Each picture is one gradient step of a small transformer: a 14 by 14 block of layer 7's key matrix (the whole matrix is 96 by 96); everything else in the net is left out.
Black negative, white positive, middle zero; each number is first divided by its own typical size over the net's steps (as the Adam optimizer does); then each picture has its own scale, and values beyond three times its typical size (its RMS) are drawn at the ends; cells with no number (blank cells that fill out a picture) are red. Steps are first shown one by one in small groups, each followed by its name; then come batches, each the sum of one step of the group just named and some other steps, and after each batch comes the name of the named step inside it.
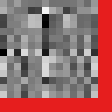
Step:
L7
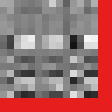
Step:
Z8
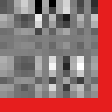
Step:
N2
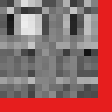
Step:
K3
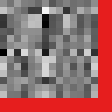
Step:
L7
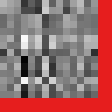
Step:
L7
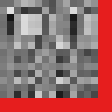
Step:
K3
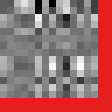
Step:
N2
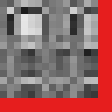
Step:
K3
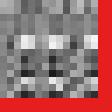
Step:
Z8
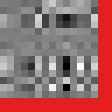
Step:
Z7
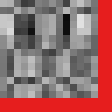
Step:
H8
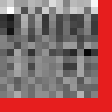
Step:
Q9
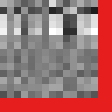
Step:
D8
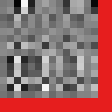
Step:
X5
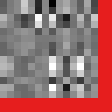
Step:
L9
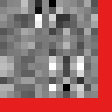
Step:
L9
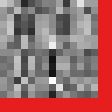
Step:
H8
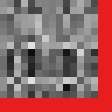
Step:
X5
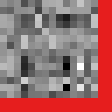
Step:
Z7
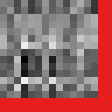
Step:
X5
